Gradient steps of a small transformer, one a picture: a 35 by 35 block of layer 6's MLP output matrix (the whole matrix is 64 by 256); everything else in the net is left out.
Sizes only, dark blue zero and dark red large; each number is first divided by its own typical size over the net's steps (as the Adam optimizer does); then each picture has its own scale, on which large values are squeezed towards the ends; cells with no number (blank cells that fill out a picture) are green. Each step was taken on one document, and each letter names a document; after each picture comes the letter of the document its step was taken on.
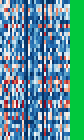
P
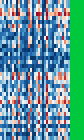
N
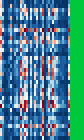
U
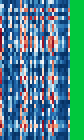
U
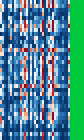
U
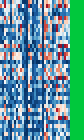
P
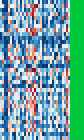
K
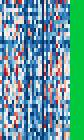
P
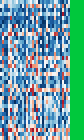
K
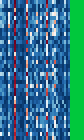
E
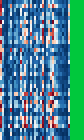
U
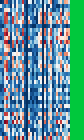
P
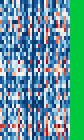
N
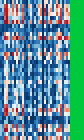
P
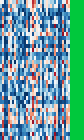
K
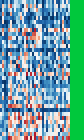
K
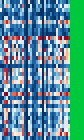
P
